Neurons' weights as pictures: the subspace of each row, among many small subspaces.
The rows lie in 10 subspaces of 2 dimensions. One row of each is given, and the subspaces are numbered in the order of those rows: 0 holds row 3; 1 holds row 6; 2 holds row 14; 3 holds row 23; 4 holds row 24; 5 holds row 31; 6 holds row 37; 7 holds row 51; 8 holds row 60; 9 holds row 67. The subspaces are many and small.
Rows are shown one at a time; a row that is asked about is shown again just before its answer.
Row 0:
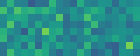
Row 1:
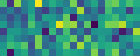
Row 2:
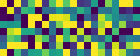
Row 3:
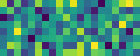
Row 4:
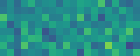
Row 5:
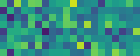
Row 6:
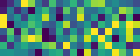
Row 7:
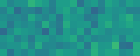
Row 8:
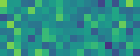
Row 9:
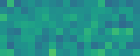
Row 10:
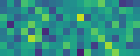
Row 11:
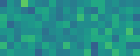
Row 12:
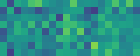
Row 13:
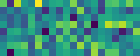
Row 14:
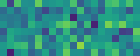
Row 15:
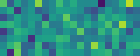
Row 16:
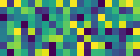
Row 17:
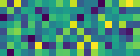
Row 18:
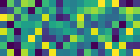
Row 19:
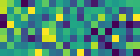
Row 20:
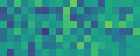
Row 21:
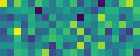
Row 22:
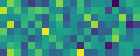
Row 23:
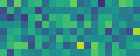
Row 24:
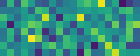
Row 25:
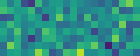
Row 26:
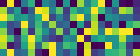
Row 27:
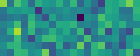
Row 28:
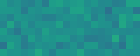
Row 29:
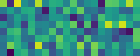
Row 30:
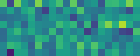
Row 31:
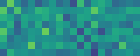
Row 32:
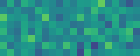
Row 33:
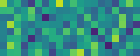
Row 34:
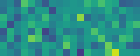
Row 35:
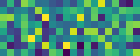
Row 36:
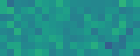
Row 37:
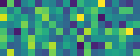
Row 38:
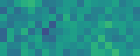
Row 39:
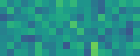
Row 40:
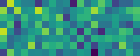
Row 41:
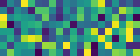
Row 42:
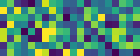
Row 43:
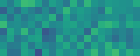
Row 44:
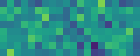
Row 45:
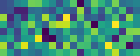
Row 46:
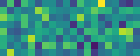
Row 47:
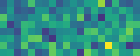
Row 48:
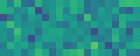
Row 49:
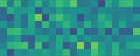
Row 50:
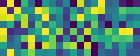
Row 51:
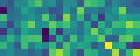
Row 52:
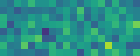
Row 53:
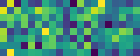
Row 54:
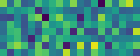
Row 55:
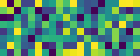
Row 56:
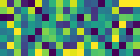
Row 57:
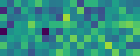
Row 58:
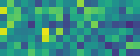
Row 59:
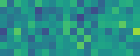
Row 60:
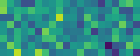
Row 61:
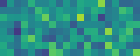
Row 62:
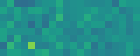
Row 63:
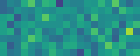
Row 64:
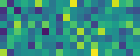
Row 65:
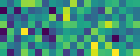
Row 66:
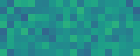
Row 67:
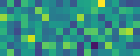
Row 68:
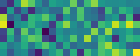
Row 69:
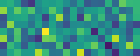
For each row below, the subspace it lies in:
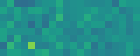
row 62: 8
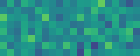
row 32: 9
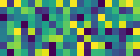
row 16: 6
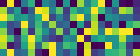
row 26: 6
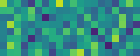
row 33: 5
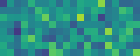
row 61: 7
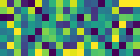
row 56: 0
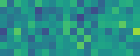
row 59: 7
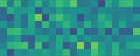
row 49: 3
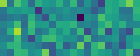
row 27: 7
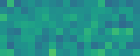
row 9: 2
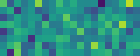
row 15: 8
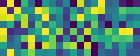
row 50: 9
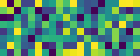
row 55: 0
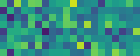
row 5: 3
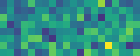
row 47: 6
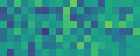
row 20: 6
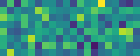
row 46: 9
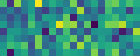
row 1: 2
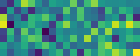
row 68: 1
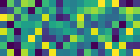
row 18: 8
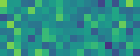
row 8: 8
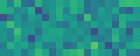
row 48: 0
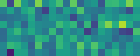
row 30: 2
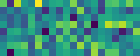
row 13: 2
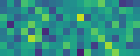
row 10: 4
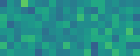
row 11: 1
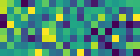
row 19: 1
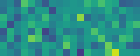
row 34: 4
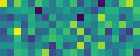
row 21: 7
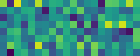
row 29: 2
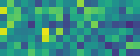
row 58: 7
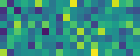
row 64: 5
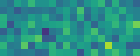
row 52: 6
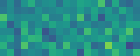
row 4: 6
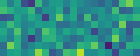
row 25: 0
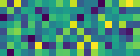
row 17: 9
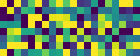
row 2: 3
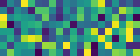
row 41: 1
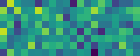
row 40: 5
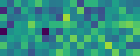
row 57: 7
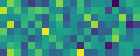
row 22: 5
